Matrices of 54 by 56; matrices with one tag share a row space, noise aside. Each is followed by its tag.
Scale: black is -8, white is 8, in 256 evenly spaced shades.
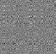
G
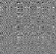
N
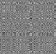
G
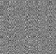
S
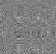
N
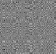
G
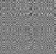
G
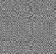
G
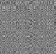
G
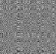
N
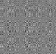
S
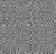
G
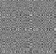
G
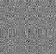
S
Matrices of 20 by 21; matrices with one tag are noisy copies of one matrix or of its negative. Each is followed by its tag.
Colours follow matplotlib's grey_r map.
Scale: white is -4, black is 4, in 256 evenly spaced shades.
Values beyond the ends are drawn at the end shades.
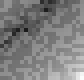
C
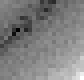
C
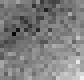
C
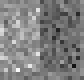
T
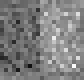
T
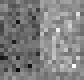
T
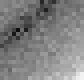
C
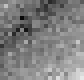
C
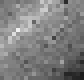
C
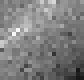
C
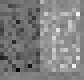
T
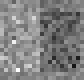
T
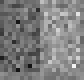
T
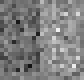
T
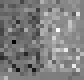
T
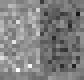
T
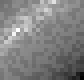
C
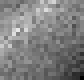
C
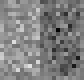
T
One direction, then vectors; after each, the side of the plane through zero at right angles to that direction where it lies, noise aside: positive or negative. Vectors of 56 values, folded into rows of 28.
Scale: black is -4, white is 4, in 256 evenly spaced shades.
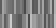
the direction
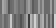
positive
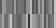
positive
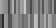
negative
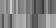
negative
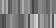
positive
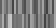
positive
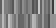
positive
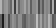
negative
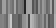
positive
